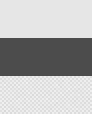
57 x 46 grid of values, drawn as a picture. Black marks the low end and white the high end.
It is made of 3 by 1 panels. Panel 1,1: very high, flat. Panel 2,1: low, flat. Panel 3,1: very high, checkered, faint in contrast.
